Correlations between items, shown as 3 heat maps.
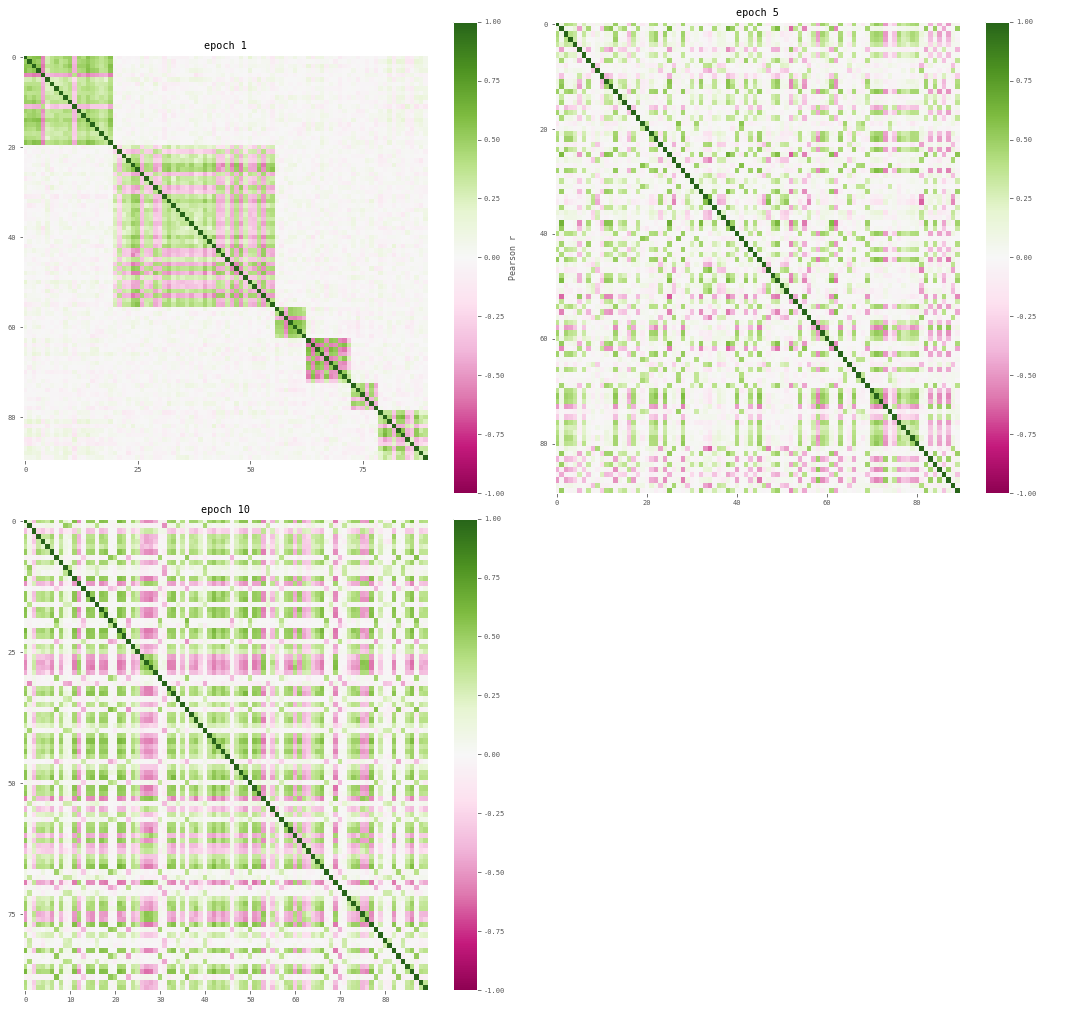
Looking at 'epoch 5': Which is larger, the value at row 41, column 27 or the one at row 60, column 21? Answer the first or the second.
the first
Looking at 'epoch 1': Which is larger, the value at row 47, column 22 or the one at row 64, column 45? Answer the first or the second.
the first
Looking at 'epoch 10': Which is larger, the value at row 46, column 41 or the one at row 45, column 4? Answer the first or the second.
the second
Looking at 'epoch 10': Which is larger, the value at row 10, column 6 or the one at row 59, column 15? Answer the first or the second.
the second
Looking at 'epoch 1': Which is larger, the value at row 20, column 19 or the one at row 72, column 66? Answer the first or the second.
the first
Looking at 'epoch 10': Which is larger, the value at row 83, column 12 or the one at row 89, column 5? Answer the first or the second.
the second
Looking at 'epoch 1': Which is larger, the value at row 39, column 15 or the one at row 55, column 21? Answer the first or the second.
the first
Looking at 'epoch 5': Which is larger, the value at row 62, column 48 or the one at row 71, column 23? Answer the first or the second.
the second
